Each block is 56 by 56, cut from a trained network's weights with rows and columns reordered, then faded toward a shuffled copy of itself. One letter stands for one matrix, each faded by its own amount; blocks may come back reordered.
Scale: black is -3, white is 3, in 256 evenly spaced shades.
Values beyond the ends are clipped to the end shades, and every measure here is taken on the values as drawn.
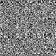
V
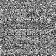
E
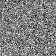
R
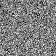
R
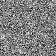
R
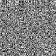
V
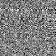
V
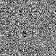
V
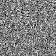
R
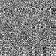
V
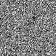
R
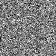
R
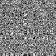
V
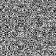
V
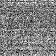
E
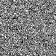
R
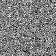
R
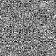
V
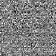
E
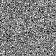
R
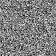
R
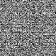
E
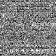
E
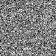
V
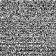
E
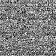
E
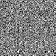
V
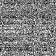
E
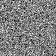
R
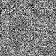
V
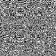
V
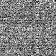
E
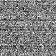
E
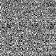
E
